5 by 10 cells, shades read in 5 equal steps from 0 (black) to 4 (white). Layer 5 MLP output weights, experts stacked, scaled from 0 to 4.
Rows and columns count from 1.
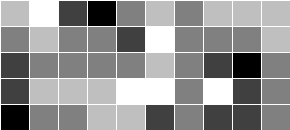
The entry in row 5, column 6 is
1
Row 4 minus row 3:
0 1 1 1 2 1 0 3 1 0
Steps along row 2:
up down same down up down same same up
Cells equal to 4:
5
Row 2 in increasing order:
1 2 2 2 2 2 2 3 3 4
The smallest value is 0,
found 3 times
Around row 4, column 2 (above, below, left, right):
2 2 1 3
